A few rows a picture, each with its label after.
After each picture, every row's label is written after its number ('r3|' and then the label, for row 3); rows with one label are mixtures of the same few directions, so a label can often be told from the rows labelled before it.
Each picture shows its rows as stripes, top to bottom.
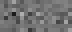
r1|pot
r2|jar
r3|pot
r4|pot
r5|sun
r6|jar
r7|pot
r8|pot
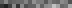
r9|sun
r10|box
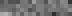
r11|sun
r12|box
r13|pot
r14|box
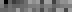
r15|jar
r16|jar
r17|jar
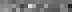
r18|pot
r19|pot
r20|box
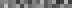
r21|jar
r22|sun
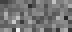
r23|box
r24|pot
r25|sun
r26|sun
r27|jar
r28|pot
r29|box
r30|box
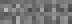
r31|box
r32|box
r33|jar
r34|box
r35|box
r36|box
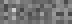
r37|jar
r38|jar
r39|pot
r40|jar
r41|pot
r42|jar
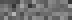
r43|sun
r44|pot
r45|pot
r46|pot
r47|sun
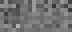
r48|sun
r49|box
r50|sun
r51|jar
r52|sun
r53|jar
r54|box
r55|pot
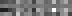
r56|box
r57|sun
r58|box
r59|box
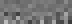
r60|jar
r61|pot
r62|jar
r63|jar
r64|box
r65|jar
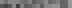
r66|sun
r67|box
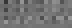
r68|sun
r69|box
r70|sun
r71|jar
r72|jar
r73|sun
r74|pot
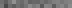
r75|pot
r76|jar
